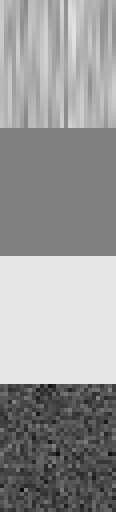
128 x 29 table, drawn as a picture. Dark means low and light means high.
The table splits into 4 rows of 1 panel. Panel 1,1: high, streaked downward. Panel 2,1: middling, flat. Panel 3,1: very high, flat. Panel 4,1: low, fine-grained.
